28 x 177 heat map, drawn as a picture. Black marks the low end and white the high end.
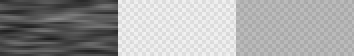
The table splits into one row of 3 panels. Panel 1,1: low, streaked across. Panel 1,2: very high, checkered, faint in contrast. Panel 1,3: high, checkered, faint in contrast.
